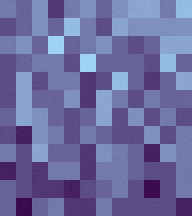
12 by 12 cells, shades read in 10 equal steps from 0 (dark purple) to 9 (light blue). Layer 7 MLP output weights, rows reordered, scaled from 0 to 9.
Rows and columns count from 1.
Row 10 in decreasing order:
5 5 5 5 5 4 3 3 3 2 2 1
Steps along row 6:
up down same up down up down down up down same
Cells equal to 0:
2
